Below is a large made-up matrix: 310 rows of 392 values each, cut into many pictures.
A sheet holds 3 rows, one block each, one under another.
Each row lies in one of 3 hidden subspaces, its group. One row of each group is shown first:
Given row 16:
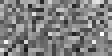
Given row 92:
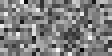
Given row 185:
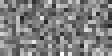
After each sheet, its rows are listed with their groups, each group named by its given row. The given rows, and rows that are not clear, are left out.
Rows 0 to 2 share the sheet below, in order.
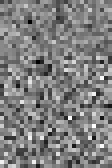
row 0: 185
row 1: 92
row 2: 16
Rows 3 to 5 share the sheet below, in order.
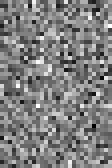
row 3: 185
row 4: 92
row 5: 16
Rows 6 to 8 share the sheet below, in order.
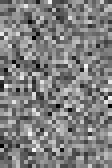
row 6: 185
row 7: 92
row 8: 185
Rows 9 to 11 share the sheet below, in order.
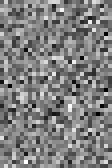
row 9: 16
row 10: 16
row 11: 16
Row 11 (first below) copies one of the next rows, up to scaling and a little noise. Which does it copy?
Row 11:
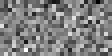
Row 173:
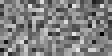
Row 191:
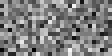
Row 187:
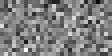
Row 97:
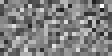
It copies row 187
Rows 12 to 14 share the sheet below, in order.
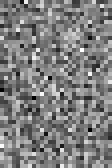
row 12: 92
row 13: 185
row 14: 185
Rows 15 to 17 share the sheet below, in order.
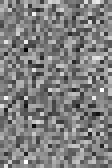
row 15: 16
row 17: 16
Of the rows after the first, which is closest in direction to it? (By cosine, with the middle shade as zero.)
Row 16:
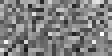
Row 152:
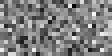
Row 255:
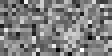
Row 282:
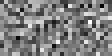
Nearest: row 152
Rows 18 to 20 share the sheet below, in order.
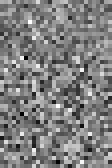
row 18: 185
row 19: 92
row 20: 92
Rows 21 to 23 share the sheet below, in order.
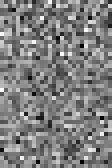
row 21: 185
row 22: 185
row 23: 92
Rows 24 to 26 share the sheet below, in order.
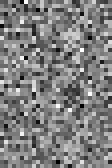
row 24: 92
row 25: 92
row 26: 92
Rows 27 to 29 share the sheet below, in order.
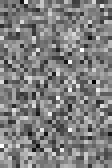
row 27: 92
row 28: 16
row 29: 185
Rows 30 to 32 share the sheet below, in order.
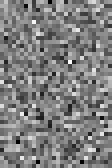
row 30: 185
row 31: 16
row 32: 92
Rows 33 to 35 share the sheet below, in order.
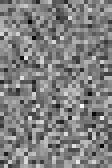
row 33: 185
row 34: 92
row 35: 16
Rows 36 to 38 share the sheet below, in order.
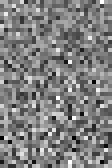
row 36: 92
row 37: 16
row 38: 16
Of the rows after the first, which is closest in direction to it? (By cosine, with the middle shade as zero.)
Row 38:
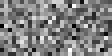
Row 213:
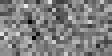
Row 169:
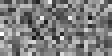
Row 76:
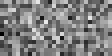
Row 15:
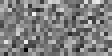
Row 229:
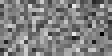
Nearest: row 229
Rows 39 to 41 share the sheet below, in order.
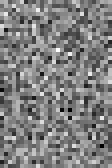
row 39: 92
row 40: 185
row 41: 16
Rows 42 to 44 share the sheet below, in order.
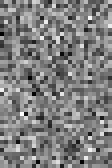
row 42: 185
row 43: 185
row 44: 92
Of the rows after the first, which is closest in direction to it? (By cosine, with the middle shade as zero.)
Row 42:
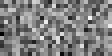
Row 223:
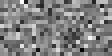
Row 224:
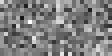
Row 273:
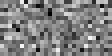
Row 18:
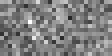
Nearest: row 18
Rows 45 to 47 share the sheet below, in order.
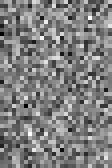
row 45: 185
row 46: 16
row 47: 185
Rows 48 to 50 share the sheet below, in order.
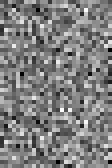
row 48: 92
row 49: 185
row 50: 92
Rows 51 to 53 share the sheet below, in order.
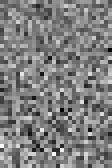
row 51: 92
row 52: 185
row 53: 185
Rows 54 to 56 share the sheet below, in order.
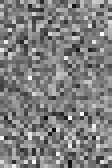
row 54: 16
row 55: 185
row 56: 16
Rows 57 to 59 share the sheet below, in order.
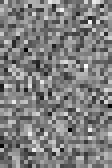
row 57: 16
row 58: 92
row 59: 185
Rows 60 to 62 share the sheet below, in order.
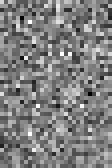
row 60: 185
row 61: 92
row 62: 185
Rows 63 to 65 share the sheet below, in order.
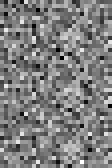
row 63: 92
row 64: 92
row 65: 92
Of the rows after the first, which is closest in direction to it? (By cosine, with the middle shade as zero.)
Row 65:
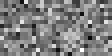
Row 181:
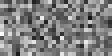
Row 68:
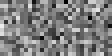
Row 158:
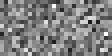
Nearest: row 158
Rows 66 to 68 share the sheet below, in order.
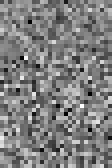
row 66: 185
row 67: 92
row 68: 185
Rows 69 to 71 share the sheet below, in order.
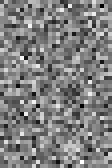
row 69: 16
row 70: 92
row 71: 92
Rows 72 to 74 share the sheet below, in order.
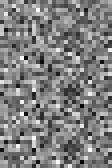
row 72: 92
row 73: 92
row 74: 92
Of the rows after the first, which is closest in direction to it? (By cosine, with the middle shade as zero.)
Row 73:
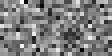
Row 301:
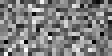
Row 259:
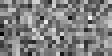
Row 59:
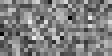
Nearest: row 301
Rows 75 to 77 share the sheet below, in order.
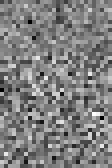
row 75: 185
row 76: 185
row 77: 16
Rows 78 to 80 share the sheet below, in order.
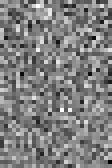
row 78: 92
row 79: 185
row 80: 92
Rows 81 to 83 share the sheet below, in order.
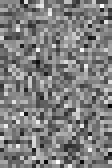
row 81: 92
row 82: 92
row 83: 92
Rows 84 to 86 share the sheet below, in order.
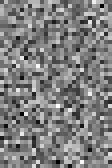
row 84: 16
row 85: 92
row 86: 92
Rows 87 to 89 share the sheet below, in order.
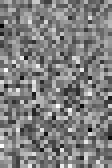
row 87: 185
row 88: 92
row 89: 185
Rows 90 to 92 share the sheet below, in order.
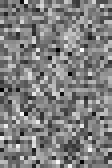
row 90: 92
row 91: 185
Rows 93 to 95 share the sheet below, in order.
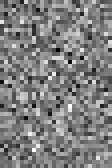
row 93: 92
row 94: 16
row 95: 185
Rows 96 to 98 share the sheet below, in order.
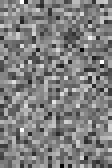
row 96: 92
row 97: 16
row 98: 185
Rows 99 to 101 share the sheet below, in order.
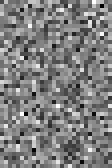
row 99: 16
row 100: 92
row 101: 92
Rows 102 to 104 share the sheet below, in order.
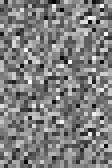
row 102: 16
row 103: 16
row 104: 16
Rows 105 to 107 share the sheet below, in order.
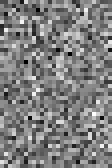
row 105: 92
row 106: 185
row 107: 16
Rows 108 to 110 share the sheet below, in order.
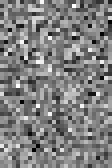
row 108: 16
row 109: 92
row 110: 185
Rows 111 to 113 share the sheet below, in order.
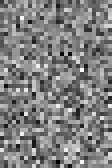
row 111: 185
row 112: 92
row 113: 92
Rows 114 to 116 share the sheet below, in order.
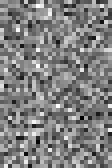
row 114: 92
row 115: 92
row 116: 16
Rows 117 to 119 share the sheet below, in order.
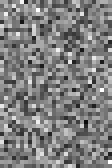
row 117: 92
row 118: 16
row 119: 92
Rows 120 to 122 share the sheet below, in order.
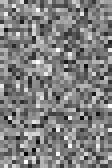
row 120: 92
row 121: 92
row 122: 16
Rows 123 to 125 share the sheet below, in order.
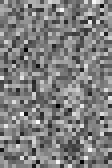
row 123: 16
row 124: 92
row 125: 92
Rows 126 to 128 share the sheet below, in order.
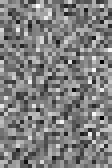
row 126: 92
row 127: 16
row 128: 16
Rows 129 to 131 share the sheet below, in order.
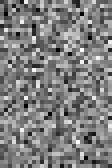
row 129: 92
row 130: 16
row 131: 185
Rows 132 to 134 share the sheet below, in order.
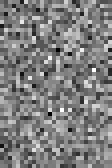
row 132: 92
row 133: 185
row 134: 185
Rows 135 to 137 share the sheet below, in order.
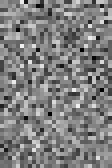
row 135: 92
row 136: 16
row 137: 185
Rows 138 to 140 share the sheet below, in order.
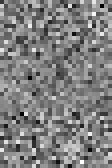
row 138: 16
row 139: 185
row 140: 92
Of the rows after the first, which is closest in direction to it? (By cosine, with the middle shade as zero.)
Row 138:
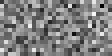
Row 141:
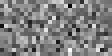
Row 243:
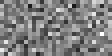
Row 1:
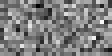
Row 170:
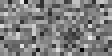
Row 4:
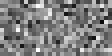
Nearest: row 243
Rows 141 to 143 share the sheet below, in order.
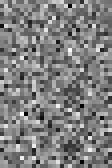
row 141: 16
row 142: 92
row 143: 92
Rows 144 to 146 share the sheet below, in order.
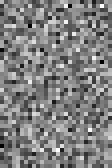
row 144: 16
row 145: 16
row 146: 185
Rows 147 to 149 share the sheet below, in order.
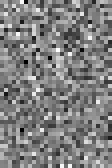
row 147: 92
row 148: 185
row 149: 185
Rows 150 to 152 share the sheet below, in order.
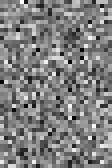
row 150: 92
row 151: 16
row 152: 16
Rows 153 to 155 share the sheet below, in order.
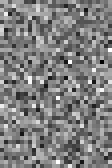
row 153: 92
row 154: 16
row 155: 92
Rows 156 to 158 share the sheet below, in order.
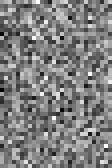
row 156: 185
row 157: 185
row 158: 16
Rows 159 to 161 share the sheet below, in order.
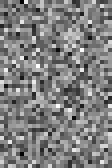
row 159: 92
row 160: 92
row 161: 16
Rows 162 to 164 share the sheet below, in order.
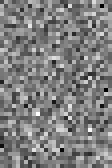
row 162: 16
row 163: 16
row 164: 185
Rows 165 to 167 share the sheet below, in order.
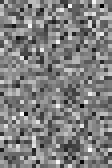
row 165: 16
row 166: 92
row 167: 92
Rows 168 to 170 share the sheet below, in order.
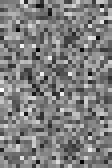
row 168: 92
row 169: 185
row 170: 92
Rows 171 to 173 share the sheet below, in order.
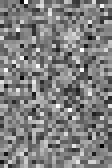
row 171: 92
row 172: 92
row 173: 16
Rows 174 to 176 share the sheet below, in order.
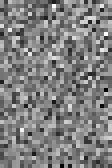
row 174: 16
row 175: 16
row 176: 185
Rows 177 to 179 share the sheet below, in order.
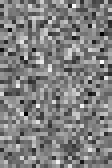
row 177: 16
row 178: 92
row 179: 92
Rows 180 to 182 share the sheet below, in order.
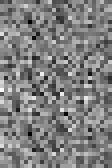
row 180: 185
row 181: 185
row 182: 185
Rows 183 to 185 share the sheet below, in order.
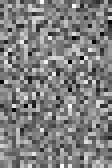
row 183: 16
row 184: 16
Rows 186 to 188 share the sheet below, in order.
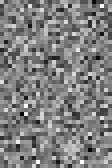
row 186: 16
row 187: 16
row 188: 92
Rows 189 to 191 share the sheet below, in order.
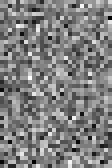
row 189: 16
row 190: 185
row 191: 16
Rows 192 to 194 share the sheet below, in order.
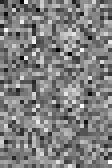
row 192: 92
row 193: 92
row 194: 92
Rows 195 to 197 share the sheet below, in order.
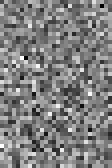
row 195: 16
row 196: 92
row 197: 185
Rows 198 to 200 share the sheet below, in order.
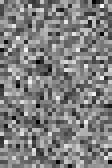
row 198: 16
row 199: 92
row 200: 92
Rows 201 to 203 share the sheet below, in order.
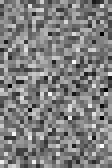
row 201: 16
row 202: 16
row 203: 16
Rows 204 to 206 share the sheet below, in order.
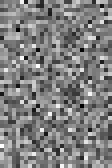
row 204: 92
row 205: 92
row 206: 185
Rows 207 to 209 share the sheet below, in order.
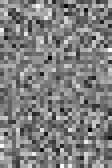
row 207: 92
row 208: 185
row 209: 185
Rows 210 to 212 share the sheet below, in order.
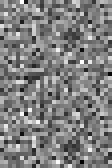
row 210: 92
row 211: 16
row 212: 92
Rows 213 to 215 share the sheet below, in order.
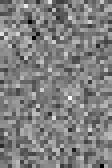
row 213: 185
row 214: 92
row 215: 185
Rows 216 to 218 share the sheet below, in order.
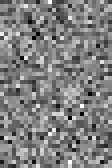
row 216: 185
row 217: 92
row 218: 16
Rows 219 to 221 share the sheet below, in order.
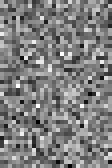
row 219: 185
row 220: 92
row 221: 92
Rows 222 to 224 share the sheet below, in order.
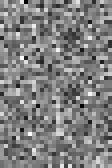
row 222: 92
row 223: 92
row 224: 185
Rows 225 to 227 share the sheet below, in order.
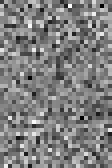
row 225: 16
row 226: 185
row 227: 16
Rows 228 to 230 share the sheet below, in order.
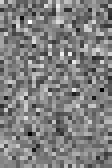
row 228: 185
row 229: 16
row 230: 185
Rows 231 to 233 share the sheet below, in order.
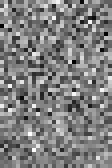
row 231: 16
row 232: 16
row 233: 185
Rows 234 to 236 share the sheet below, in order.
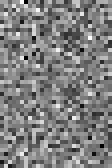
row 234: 92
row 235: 92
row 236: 16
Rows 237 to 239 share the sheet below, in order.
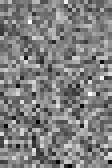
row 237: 185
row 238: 92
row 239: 92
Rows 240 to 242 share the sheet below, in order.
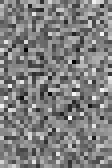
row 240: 16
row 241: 16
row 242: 16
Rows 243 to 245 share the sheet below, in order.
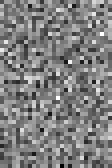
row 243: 16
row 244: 16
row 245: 185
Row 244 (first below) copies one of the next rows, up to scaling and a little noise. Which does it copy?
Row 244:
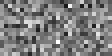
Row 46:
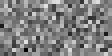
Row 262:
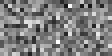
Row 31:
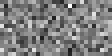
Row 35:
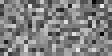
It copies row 262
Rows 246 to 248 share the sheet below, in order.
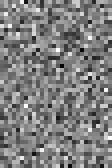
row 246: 92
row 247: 16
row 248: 185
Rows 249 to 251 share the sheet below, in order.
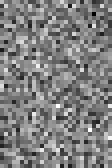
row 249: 16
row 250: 92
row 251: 185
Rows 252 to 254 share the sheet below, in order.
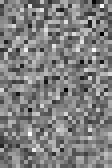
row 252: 16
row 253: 16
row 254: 185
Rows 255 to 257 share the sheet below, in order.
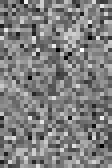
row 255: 92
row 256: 185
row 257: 16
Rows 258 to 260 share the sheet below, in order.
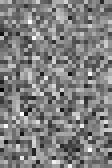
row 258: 185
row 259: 185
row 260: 92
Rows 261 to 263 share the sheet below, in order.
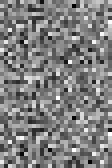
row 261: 16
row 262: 16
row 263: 16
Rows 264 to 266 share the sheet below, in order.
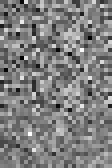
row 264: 92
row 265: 92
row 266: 185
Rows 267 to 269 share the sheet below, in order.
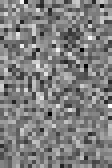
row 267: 92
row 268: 92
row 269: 185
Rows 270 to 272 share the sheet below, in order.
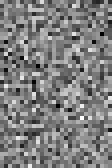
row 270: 16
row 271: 92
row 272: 16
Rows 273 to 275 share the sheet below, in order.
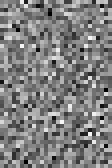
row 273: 92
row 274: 16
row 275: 16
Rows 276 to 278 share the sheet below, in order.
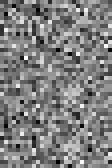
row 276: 92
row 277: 92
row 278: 92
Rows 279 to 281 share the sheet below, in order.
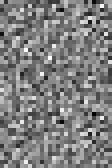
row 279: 16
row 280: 185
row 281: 16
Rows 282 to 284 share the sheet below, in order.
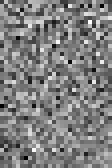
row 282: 16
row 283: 16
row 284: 185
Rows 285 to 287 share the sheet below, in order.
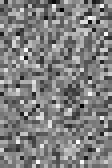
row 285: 16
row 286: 92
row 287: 92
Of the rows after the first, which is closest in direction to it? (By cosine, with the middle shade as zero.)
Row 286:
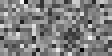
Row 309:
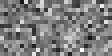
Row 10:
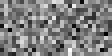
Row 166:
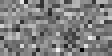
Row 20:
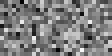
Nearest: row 166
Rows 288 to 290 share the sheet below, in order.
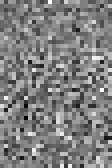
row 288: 185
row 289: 16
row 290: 185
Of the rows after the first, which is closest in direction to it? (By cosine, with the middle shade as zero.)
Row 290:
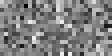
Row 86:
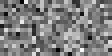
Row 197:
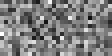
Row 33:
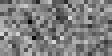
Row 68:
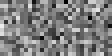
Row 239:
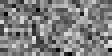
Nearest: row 68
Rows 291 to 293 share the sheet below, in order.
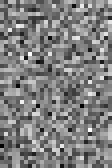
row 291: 16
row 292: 92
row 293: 185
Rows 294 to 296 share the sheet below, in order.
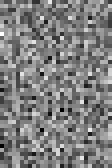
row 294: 185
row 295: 185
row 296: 185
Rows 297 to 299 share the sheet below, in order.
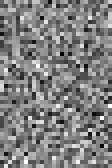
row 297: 185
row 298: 92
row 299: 16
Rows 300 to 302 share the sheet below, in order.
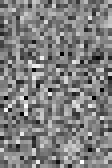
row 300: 185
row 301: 16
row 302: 92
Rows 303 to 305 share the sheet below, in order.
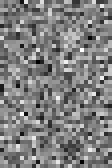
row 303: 92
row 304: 92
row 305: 92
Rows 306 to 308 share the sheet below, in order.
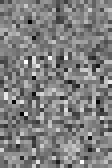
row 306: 185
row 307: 185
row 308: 92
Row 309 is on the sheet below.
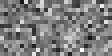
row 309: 92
